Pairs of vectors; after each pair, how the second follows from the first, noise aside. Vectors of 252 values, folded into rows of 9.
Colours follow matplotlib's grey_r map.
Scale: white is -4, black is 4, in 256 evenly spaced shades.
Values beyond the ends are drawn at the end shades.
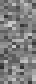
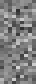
shuffled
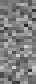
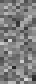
shuffled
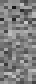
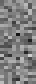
shuffled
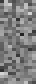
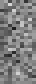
shuffled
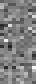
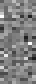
reversed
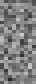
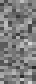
shuffled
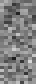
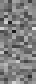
shuffled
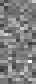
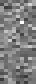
shuffled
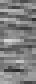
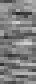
reversed
